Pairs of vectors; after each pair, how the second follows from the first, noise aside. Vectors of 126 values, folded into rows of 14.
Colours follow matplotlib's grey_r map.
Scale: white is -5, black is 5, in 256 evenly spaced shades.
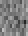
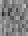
reversed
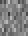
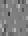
partly zeroed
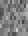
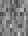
shuffled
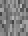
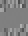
partly zeroed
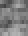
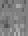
partly zeroed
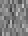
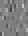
partly zeroed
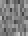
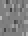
partly zeroed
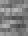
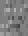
partly zeroed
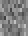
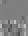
partly zeroed
